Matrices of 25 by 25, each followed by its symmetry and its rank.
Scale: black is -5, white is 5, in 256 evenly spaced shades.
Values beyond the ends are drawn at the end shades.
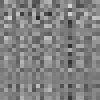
neither, rank three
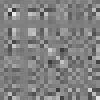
symmetric, rank three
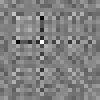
symmetric, rank three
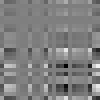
neither, rank one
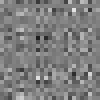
neither, rank three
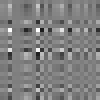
neither, rank one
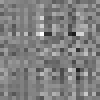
neither, rank three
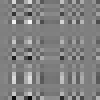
neither, rank one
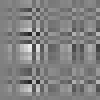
neither, rank one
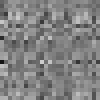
neither, rank three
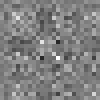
symmetric, rank three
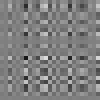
neither, rank one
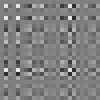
symmetric, rank one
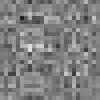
neither, rank three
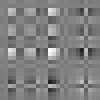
symmetric, rank one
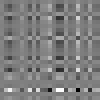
neither, rank one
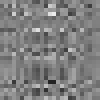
neither, rank three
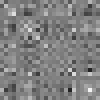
symmetric, rank three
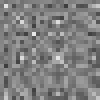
symmetric, rank three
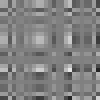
symmetric, rank one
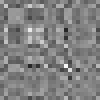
symmetric, rank three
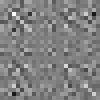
symmetric, rank three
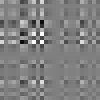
symmetric, rank one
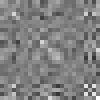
symmetric, rank three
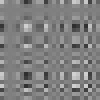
symmetric, rank one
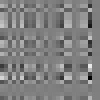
neither, rank one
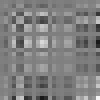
symmetric, rank one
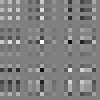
symmetric, rank one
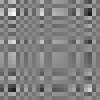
symmetric, rank one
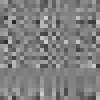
neither, rank three
